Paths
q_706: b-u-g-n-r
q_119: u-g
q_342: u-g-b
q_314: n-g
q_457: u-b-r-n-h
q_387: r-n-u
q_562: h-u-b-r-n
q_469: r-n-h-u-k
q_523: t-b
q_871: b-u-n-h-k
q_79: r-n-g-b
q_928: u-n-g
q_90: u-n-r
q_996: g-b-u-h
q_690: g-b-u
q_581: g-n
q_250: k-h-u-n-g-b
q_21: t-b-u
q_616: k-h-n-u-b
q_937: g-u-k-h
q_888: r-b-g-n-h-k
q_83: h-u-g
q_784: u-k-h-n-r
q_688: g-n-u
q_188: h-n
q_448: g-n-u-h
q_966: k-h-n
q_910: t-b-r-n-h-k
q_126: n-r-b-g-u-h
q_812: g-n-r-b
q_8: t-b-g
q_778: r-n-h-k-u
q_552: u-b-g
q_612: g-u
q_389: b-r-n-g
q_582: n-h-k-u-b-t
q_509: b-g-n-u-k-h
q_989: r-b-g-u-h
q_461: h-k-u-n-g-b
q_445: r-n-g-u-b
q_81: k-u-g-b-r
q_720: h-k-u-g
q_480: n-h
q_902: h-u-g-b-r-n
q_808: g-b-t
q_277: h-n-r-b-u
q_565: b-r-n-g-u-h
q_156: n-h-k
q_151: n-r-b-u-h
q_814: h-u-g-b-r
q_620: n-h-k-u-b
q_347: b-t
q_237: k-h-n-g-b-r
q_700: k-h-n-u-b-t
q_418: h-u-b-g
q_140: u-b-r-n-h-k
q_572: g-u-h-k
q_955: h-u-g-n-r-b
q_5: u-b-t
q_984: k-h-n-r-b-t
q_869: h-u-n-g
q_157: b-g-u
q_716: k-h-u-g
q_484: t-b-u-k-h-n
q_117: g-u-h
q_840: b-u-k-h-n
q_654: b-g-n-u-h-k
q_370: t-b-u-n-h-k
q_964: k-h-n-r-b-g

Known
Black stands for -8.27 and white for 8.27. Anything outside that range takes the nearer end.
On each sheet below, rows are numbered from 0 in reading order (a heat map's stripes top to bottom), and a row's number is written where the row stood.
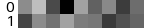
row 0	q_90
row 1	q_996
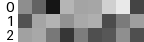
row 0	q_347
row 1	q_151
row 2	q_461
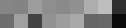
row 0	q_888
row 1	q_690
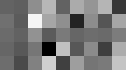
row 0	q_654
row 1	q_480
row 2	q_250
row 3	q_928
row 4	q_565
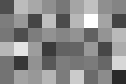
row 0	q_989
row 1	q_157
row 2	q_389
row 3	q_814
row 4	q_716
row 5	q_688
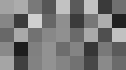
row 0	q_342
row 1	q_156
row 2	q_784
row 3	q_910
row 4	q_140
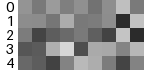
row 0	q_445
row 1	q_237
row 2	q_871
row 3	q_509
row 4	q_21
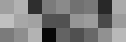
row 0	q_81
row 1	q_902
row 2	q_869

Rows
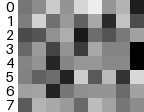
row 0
q_387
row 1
q_812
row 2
q_937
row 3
q_612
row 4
q_808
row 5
q_119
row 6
q_706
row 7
q_126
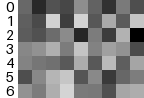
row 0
q_370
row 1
q_314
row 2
q_572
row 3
q_79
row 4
q_552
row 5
q_448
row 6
q_616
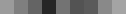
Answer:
q_720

